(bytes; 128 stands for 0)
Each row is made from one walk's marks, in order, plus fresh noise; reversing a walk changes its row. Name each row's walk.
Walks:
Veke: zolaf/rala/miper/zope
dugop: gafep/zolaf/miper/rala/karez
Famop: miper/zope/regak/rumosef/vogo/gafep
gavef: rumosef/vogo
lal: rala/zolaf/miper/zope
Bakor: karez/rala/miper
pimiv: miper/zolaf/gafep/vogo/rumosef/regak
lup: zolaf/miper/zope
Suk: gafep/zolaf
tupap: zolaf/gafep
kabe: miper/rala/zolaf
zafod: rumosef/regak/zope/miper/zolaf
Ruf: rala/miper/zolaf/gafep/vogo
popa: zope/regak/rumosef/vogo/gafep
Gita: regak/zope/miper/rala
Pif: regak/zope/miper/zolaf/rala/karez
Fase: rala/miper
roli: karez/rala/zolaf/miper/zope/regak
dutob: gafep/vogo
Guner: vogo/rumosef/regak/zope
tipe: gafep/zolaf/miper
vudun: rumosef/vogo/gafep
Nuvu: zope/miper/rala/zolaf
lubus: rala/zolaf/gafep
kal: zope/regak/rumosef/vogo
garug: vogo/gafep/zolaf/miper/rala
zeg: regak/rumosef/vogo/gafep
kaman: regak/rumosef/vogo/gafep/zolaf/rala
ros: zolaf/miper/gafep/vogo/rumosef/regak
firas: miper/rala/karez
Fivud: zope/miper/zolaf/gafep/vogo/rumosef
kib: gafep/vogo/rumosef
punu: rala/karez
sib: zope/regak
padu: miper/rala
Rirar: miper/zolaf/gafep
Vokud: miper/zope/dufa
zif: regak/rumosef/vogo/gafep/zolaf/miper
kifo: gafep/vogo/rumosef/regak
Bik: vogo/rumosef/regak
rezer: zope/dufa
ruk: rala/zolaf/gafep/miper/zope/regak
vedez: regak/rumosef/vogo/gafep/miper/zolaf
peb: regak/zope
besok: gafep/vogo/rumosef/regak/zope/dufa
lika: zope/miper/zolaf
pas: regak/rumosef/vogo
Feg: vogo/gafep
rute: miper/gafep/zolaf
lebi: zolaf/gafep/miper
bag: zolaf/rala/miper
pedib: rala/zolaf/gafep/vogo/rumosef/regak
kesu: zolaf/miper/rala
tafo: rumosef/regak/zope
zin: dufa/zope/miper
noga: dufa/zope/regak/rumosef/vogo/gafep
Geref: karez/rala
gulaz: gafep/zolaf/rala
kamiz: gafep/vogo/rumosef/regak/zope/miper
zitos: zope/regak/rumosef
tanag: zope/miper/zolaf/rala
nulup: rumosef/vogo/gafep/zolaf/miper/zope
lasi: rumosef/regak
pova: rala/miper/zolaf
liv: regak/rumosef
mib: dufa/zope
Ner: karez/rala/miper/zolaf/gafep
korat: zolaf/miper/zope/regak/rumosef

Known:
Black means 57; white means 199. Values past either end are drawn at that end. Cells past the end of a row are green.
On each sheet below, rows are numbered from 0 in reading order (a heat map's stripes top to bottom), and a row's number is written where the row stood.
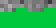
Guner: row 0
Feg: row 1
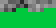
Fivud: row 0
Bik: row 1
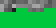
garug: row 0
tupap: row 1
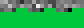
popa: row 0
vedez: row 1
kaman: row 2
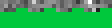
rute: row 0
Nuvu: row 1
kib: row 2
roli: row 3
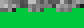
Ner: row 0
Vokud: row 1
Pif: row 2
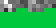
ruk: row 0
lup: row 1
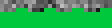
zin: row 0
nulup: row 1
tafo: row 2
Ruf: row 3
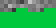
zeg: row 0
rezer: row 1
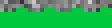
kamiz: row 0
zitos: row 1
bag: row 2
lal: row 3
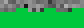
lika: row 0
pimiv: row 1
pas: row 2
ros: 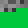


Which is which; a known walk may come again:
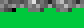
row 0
zif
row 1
Famop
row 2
popa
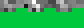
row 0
zafod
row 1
ruk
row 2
zitos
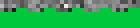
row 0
Ruf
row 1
Bakor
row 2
vedez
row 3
peb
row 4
ros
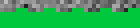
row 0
tanag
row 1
lasi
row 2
kesu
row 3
tipe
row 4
dugop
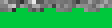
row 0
noga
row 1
korat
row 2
Feg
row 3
padu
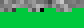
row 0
kabe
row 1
pedib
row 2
sib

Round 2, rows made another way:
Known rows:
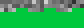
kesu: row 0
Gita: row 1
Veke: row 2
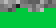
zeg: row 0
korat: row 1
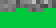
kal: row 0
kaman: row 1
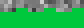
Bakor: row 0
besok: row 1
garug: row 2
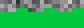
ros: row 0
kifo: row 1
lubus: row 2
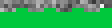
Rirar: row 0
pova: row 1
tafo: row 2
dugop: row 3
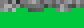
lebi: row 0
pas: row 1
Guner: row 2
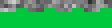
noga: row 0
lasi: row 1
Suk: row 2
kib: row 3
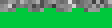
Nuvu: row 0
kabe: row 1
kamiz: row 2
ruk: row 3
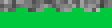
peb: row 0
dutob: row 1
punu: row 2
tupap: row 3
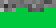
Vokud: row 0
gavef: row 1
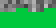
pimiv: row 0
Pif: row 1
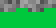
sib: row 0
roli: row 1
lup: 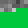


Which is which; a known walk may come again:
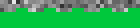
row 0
pedib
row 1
Feg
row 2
Vokud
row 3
lal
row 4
lup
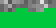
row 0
zif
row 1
kamiz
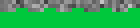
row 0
Ruf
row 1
bag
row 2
Guner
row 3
liv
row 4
gulaz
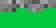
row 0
Geref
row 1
zitos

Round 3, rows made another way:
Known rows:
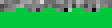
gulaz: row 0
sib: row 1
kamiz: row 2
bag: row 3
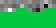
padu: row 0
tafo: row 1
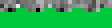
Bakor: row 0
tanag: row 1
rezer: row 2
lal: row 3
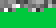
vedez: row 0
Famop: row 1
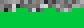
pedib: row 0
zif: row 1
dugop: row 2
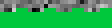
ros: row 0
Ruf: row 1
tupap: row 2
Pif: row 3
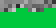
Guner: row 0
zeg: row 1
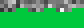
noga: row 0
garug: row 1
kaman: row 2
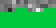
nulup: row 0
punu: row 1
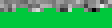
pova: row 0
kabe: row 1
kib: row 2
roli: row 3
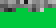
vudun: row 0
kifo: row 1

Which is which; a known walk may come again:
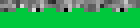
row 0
garug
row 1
lebi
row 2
tanag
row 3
lubus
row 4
lika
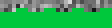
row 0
Guner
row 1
Pif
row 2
noga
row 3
nulup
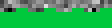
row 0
Ner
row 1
Geref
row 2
peb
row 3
popa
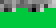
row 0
ros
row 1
besok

